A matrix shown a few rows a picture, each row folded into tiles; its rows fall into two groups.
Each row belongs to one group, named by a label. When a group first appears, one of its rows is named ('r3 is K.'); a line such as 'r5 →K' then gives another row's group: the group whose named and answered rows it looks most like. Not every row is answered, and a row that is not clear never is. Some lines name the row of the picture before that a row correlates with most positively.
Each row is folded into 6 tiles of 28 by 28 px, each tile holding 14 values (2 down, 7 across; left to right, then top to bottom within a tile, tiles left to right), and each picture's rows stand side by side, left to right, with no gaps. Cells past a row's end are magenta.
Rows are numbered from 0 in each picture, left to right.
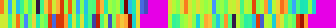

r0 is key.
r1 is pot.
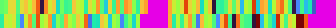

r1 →pot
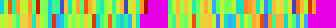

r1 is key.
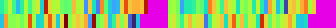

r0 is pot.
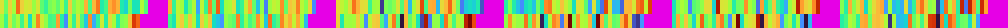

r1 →key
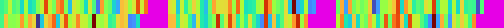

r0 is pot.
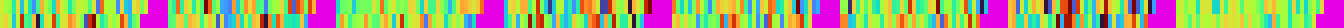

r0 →pot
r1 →key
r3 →key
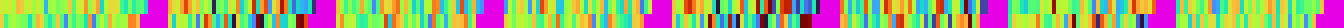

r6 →pot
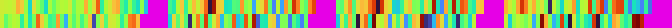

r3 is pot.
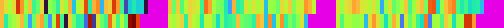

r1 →key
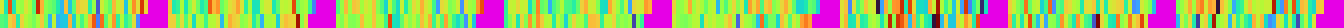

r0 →key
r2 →key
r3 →key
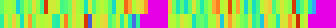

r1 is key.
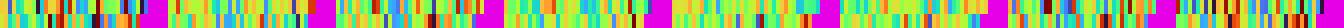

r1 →key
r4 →pot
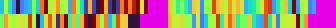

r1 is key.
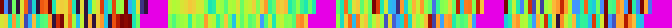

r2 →key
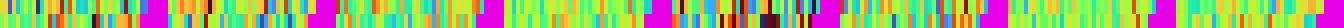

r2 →key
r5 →key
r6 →key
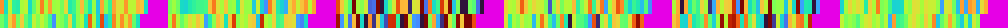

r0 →key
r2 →pot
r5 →key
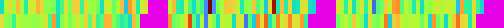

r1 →pot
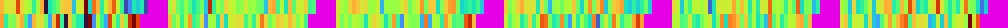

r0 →pot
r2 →pot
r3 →pot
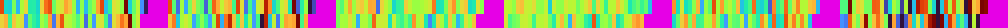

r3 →pot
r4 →key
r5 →key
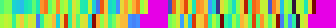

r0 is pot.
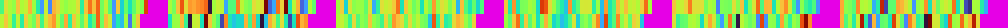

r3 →key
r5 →pot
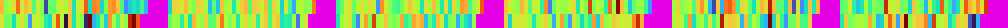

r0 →pot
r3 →pot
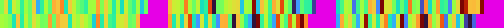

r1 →pot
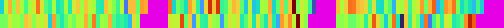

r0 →key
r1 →key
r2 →pot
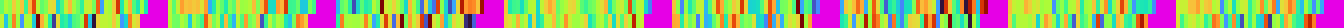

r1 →pot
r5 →key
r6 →pot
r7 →pot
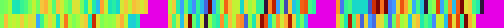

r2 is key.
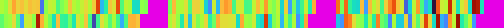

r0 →pot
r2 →key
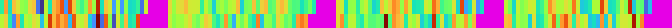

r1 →pot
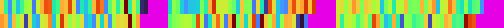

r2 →pot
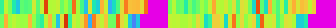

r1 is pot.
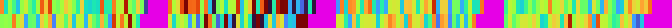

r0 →key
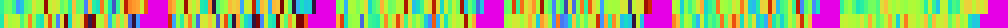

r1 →pot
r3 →key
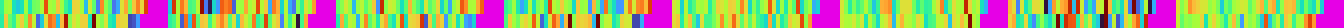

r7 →pot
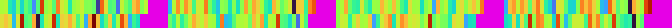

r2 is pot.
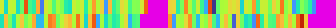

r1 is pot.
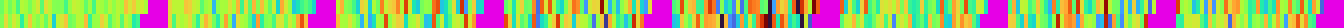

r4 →key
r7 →key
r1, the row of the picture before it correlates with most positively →1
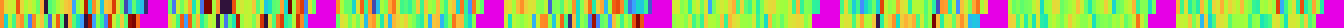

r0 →pot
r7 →key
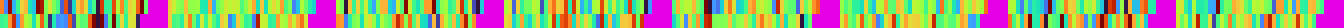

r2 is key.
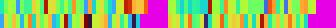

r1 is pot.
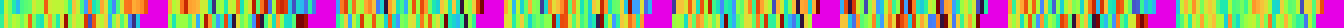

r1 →pot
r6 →pot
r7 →key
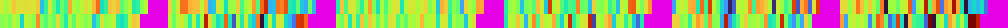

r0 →pot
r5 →pot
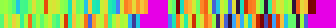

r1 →key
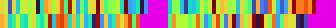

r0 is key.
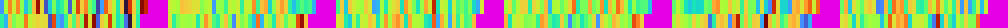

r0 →key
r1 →pot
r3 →pot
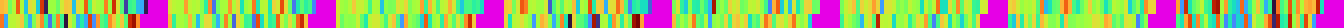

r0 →pot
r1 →pot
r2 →pot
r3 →pot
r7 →key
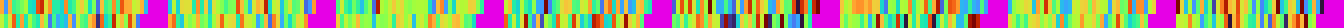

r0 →key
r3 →pot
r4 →key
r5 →pot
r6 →key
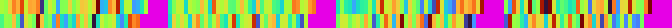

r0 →pot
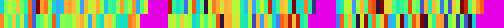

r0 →key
